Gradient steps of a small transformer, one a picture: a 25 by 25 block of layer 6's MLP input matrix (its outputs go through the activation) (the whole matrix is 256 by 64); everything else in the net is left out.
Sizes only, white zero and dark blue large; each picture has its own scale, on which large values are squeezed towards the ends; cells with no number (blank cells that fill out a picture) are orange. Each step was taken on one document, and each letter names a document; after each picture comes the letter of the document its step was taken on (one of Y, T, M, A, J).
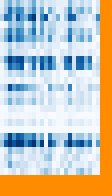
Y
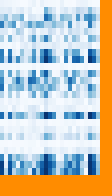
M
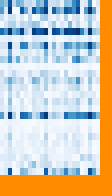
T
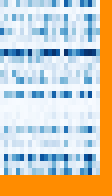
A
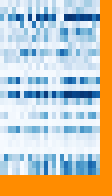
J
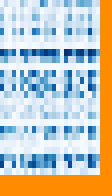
M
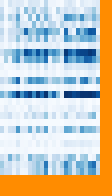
J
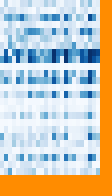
A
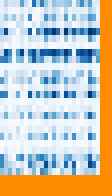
A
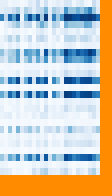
J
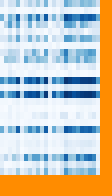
J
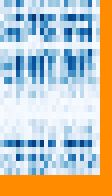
Y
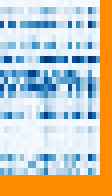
M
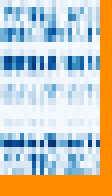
Y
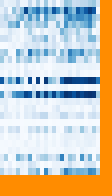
J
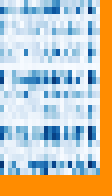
M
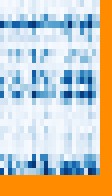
M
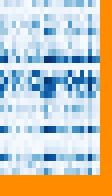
M
